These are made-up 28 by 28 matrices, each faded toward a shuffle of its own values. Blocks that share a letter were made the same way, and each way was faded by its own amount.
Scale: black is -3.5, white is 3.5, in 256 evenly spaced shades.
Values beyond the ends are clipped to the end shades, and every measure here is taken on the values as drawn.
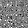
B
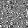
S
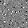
B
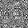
S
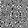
B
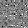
B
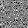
B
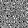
S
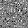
S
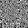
B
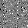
B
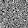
S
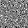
S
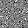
B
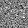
S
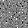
B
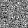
S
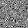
S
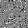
B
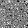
S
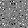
B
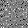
B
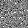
S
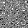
S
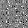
B
